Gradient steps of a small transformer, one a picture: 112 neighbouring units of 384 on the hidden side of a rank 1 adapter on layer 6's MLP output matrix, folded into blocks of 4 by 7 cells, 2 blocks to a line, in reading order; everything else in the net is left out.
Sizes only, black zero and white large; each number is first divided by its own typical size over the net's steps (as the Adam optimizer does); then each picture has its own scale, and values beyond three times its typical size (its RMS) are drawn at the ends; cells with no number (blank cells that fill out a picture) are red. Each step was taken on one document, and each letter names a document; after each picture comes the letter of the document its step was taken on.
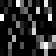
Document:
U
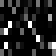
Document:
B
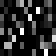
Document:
U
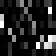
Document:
U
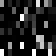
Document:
B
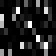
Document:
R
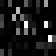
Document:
R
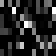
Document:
B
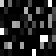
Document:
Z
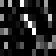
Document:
B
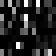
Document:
B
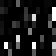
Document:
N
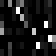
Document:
R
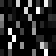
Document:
U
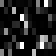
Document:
B
